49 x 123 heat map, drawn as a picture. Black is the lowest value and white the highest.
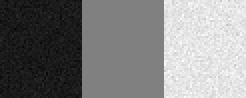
The table splits into one row of 3 panels. Panel 1,1: very low, fine-grained, faint in contrast. Panel 1,2: middling, flat. Panel 1,3: very high, fine-grained, faint in contrast.
